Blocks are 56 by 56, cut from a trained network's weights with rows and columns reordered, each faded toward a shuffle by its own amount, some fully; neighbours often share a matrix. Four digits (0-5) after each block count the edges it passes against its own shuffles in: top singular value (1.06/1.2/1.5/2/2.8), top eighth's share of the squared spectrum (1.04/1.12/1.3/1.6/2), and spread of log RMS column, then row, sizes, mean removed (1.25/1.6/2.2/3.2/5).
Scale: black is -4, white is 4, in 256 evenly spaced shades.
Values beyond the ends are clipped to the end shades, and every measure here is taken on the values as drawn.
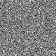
2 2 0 1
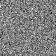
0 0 0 0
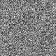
3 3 1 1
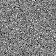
2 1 0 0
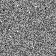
0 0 0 0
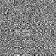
4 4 1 2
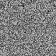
2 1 0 0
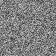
1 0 0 0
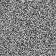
0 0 0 0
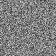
0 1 0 0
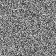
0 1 0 0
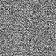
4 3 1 1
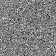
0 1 0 0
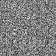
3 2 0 0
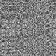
4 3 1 0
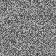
2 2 0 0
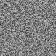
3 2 0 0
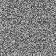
3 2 0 0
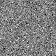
1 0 0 0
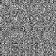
4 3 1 2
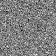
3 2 0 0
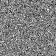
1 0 0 0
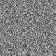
3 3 1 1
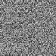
3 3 1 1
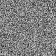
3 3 0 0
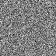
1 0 0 0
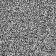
1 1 0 0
